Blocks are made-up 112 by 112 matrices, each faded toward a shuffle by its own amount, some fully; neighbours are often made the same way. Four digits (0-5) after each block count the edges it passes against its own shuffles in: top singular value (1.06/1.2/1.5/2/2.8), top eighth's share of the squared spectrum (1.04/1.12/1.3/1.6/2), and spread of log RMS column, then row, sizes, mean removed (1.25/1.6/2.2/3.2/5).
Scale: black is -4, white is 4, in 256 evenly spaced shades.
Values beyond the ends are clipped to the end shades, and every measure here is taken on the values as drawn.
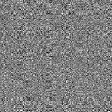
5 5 3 3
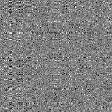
5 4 2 3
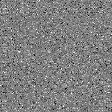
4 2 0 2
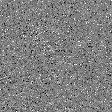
3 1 0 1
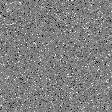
2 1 0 0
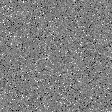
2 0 0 0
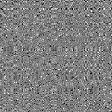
5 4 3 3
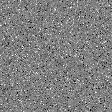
2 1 0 0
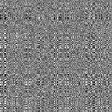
5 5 4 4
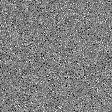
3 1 0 0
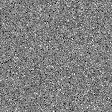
1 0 0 0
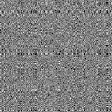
5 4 3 3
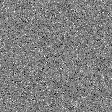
1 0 0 0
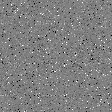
2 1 0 0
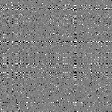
5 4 3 3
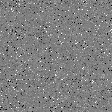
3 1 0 0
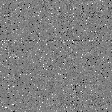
3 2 1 1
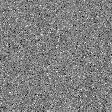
2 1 0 0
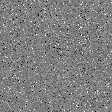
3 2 1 0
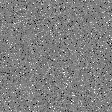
0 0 0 0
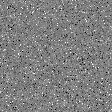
0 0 0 0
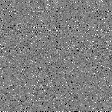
4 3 1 2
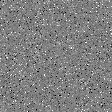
0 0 0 0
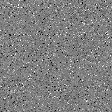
3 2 0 1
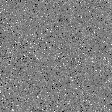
1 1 0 0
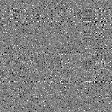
4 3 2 3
